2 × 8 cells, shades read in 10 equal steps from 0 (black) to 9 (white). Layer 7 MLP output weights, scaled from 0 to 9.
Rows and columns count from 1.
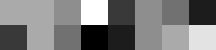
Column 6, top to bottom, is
5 5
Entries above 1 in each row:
7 6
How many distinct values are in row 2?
7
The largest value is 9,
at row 1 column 4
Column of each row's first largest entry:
4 8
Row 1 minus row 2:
4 0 1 9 1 0 -2 -7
